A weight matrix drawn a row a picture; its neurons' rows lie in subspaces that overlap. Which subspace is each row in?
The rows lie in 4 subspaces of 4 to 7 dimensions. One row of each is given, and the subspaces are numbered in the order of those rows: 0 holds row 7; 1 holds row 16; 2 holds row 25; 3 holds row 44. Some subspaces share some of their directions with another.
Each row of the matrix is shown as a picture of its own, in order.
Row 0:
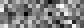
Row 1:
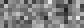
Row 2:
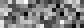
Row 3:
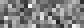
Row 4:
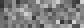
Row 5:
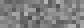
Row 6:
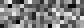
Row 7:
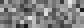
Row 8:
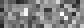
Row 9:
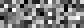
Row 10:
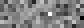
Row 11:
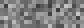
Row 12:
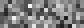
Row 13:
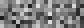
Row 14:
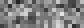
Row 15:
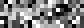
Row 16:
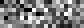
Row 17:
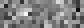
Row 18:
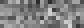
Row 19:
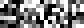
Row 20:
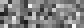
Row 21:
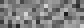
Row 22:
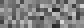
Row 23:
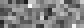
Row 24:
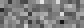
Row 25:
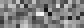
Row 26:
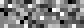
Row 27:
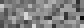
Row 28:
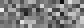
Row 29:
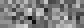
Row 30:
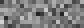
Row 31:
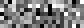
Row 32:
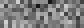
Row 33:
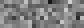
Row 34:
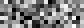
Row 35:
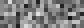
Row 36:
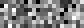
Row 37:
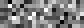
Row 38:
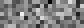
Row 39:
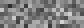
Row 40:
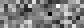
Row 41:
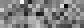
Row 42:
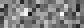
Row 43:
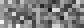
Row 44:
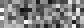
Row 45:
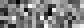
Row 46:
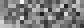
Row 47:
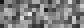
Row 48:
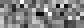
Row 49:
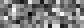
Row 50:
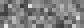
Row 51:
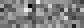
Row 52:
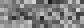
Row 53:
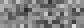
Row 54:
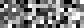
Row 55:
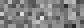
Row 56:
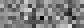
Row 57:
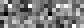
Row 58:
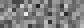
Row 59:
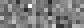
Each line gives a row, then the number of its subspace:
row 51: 3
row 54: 3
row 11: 3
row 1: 1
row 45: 3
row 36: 3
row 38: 1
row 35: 2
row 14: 0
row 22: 0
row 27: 0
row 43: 0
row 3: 1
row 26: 0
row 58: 3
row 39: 0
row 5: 2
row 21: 0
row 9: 3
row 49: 0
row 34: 2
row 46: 0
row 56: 1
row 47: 1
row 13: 3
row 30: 1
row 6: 0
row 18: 3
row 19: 3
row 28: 0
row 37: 0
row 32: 3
